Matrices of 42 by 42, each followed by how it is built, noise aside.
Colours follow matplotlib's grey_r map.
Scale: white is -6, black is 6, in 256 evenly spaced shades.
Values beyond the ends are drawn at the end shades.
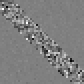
banded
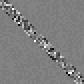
banded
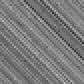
Toeplitz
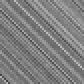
Toeplitz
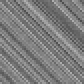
Toeplitz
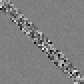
banded
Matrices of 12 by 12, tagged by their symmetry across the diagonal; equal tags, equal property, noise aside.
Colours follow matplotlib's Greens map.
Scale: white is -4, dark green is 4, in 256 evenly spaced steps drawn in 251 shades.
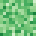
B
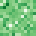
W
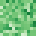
B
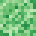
W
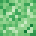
W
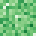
W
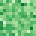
B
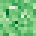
B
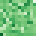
B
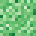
W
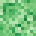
W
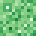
W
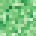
W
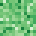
B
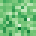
B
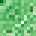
W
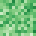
B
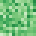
B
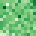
B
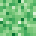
B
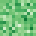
B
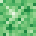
W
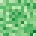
W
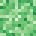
W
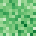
W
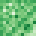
W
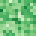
B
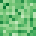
W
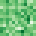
B
